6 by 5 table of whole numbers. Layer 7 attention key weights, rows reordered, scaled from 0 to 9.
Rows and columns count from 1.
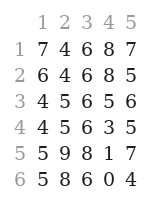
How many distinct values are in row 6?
5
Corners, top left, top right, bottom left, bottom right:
7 7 5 4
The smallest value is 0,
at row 6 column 4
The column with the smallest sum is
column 4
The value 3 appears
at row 4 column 4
